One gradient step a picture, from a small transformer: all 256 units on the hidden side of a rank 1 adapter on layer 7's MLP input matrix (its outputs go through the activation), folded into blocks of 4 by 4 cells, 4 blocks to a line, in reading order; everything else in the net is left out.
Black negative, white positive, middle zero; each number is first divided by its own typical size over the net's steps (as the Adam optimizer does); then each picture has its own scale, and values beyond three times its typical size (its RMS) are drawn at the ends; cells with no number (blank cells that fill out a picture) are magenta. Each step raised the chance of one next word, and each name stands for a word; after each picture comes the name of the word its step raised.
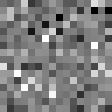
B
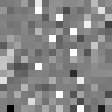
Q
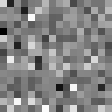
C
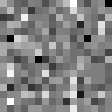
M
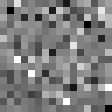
M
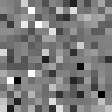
B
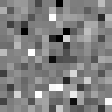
C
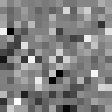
M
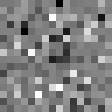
C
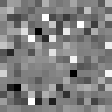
C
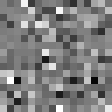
B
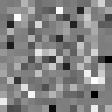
B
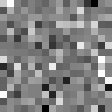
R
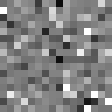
C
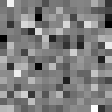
B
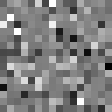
M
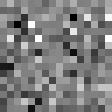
M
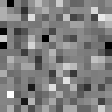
C
